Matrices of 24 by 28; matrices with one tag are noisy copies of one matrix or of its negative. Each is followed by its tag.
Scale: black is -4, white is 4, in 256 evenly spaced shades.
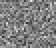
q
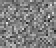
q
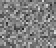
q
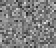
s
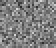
s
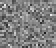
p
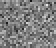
q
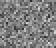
q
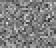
q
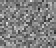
q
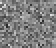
p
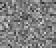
p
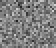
s
